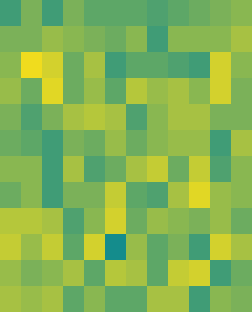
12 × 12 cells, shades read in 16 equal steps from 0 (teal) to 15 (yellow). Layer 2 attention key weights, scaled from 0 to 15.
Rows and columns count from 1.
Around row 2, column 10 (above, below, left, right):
6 3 8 8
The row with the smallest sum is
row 1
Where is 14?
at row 4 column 3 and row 8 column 10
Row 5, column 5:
11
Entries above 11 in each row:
0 0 3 2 0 0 2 2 1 4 2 0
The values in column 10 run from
3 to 14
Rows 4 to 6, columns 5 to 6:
9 5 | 11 10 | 6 9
